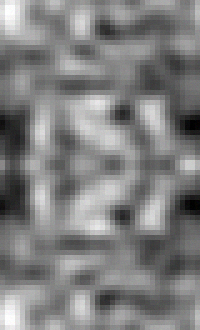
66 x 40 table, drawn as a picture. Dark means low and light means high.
Lone odd cells: none. Odd rows or columns: none. Mirror symmetry: top to bottom. Grain: blotchy. Histogram: bell-shaped.
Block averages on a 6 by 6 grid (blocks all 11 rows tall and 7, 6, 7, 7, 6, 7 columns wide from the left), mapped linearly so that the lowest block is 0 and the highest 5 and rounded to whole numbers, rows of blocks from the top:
533223 | 233321 | 044331 | 044331 | 233321 | 533223
